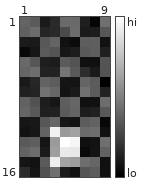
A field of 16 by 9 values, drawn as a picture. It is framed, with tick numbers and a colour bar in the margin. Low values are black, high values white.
The bottom middle is the ninth with the highest average. The bottom middle is the roughest part. An odd patch, higher than its surroundings, sits in the bottom middle. Overall the values sit about 30% of the way up the scale.
